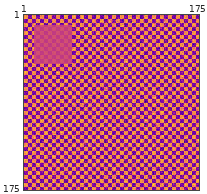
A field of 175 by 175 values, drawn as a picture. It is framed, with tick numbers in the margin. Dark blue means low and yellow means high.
Mirror symmetry: none. Odd patch: calmer, in the top left. Slope: none. Grain: checkered. Calmest part: top left.
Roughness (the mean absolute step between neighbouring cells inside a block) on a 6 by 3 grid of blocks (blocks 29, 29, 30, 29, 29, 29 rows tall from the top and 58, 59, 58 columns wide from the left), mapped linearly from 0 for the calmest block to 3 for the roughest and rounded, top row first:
0 3 3 | 0 3 3 | 3 3 3 | 3 3 3 | 3 3 3 | 3 3 3
